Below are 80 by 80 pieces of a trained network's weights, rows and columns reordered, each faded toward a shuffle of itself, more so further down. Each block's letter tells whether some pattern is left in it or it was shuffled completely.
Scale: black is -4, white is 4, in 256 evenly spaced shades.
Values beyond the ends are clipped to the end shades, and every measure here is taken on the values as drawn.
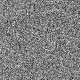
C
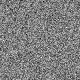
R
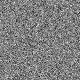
R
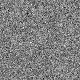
R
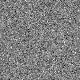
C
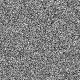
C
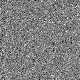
C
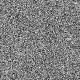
C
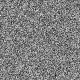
R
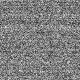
C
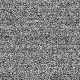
C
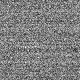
C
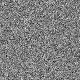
R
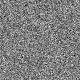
R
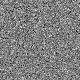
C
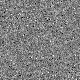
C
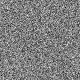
R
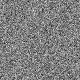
R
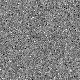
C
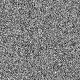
R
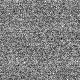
C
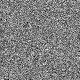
R
